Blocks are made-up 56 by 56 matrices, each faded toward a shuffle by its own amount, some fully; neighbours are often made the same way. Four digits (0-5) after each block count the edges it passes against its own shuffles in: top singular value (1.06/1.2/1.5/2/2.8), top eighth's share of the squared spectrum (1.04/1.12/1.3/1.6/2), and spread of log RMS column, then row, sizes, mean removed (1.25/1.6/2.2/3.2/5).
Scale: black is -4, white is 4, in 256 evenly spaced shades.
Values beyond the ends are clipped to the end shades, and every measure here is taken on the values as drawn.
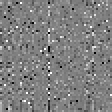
4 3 2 1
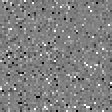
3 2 0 0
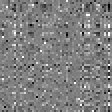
4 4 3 2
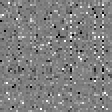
4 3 1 1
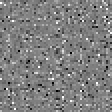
3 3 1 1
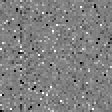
2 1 0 0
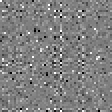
4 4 2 2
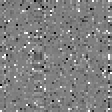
3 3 1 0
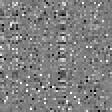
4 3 1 1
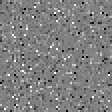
2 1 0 0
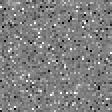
1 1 0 0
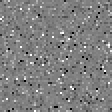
0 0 0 0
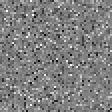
1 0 0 0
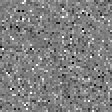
0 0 0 0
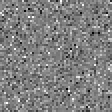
0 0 0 0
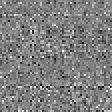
3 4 2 3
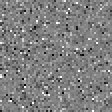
0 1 0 0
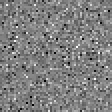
2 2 0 0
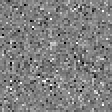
2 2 1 1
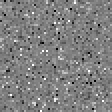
0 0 0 0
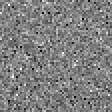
0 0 0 0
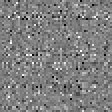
4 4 1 2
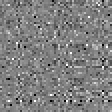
4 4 2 2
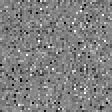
2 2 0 0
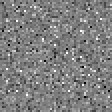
2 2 0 1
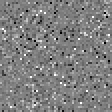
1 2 0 1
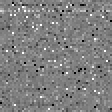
2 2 0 1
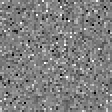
1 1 0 0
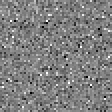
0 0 0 0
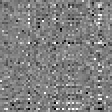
4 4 2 2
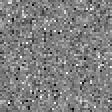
2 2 1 0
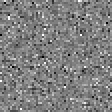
2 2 0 1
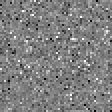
2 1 0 0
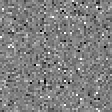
3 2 1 0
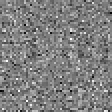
3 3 1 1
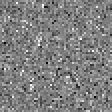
1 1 0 0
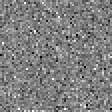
0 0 0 0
